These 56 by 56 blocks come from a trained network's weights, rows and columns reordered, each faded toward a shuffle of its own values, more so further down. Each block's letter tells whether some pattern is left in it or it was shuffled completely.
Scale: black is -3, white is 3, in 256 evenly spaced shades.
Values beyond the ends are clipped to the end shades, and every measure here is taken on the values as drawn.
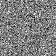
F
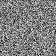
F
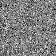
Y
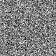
F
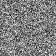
Y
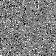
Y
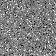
F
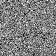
F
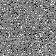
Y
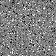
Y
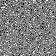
F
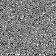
Y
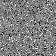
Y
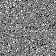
F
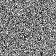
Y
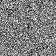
Y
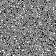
F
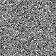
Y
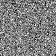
F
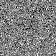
F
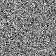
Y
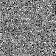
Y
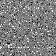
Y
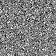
F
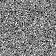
F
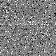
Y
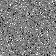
F
